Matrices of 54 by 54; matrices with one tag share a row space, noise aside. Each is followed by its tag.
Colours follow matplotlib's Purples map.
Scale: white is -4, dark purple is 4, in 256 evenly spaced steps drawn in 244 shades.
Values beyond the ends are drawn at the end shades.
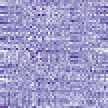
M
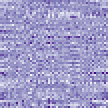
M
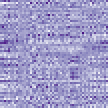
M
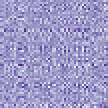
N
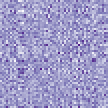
N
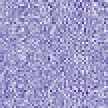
N
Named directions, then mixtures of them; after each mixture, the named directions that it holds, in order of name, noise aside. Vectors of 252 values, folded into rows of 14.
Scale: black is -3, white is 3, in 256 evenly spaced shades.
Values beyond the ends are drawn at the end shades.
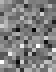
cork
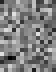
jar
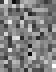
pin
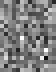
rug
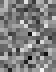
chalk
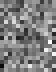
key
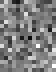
cork, key, pin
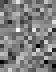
cork, jar, pin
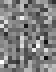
cork, rug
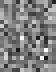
rug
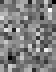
jar, rug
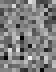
chalk, pin, rug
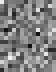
chalk, jar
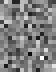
pin, rug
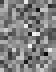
chalk, jar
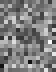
key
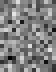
jar, pin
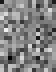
jar, rug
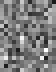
rug
